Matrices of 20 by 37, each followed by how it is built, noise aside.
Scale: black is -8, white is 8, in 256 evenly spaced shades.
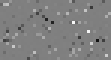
sparse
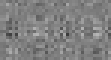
low rank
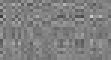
low rank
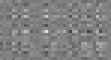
low rank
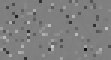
sparse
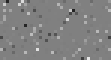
sparse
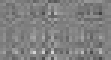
low rank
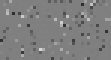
sparse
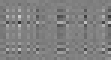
low rank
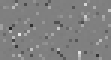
sparse
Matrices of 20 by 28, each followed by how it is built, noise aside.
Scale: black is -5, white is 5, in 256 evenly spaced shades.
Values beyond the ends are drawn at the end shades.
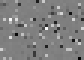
sparse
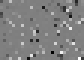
sparse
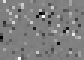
sparse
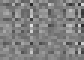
low rank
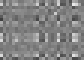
low rank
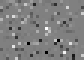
sparse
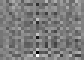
low rank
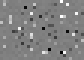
sparse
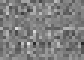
low rank
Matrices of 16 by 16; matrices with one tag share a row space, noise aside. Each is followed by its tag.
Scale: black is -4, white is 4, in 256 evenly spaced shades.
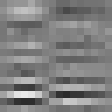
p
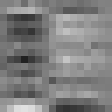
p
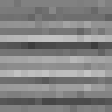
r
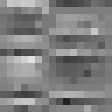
p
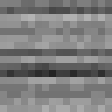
r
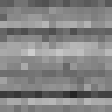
r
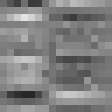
p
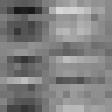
p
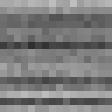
r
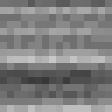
r
